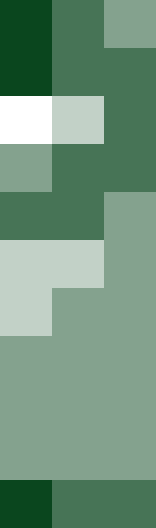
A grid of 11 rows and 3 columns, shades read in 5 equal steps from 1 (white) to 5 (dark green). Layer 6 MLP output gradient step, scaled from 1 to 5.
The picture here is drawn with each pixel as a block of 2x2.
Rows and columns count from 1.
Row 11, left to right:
5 4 4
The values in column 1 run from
1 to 5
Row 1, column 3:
3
